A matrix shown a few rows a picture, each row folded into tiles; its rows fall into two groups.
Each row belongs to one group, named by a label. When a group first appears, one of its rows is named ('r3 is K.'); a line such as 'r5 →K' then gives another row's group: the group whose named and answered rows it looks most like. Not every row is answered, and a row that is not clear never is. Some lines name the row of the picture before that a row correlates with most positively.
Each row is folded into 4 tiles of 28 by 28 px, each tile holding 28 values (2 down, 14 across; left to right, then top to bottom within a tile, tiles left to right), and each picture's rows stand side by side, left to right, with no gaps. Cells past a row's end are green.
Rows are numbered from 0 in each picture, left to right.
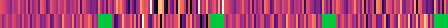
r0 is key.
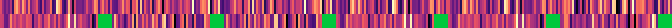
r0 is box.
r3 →box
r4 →box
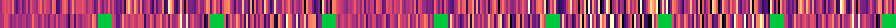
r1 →box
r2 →key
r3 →key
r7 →box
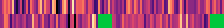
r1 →box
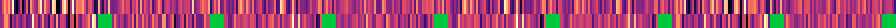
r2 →box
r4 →box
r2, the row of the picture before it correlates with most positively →1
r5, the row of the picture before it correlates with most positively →1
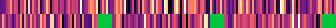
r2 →box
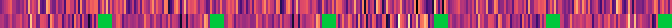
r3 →key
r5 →box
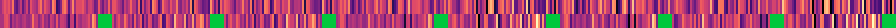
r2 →key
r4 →key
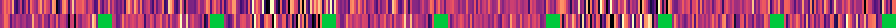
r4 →key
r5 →key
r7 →key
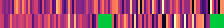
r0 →box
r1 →key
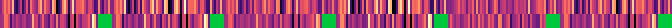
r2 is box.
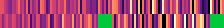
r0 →key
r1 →key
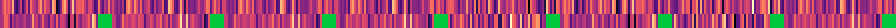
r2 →box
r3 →box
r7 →box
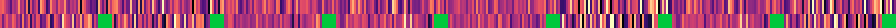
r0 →key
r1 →key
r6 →box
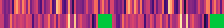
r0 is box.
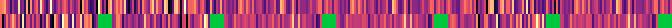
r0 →key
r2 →box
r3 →box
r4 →key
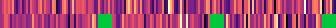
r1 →box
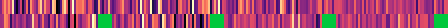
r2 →box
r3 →key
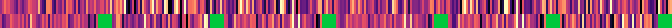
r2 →box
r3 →box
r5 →key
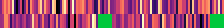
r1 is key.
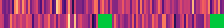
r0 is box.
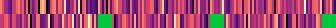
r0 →key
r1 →key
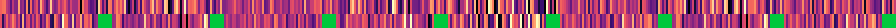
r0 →key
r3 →box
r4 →key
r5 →key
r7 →key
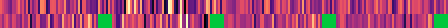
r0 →key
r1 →box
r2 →key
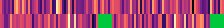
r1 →key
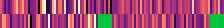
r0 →key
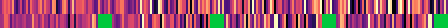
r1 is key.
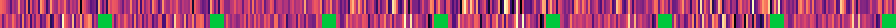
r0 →key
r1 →key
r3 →box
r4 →box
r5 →box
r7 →box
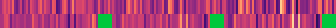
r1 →box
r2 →box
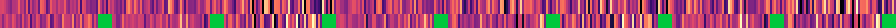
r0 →key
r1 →box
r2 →key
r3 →key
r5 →key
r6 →box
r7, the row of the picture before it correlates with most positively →0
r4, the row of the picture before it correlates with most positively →0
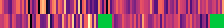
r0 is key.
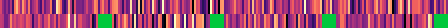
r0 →box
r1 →key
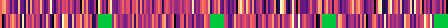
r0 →key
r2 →box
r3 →key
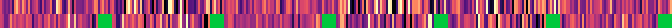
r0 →box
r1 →box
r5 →key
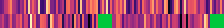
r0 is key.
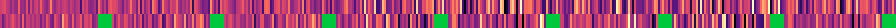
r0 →key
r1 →key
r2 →key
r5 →box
